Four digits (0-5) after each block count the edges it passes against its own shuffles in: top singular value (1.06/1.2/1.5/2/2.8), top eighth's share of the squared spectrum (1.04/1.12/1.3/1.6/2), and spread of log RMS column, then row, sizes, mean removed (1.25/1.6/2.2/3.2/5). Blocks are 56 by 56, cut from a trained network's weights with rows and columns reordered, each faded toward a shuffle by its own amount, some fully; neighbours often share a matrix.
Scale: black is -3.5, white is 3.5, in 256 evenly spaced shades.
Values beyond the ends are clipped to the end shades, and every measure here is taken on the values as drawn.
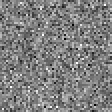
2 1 0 0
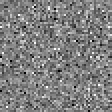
3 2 0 1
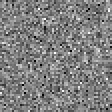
1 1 0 0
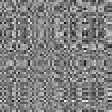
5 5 3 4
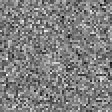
2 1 0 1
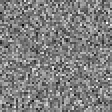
2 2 0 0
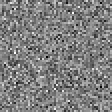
3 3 1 0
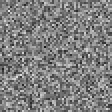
0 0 0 0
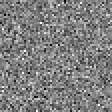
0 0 0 0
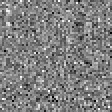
3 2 0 1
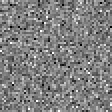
1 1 0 0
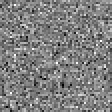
2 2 0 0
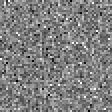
2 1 0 0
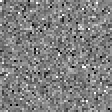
0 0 0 0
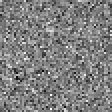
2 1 0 0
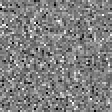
1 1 0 0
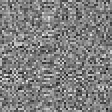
4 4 1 3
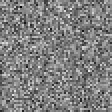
1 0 0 0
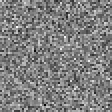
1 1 0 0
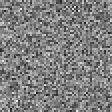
2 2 0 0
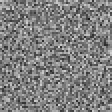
0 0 0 0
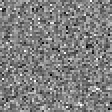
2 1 0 0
